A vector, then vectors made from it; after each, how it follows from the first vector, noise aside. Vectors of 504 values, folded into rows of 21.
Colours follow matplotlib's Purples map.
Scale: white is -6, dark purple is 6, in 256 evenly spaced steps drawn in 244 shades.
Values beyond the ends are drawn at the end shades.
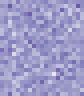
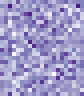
scaled up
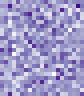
scaled up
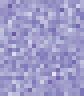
sign-scrambled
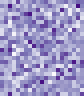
scaled up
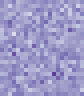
sign-scrambled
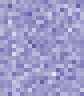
copied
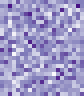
scaled up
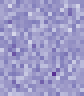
sign-scrambled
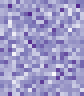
scaled up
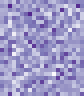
scaled up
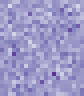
sign-scrambled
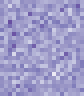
sign-scrambled
